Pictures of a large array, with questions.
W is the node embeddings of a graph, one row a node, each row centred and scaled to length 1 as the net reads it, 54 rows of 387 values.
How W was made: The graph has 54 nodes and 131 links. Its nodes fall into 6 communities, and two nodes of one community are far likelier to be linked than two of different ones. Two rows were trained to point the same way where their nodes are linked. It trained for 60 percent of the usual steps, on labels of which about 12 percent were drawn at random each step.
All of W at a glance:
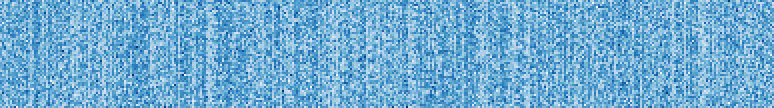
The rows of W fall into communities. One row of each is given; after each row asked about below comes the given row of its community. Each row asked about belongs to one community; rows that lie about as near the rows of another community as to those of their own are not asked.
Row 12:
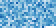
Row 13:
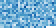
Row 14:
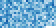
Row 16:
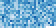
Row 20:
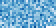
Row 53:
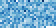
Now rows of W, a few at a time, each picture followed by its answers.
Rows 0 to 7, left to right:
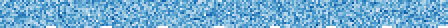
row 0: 53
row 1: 14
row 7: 13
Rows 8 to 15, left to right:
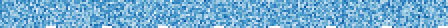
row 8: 20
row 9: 16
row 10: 20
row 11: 14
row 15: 20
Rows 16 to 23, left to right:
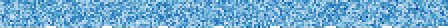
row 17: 53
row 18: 53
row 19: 12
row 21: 53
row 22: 53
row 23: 20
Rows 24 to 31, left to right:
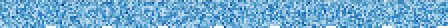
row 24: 20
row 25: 53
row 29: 13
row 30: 13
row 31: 14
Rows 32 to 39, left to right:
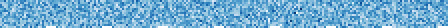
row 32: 20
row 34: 20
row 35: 12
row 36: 20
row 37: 12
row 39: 16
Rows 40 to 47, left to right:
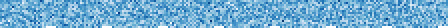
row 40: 14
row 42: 53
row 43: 12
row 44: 53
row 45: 13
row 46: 13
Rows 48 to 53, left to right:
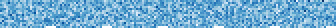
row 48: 12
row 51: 16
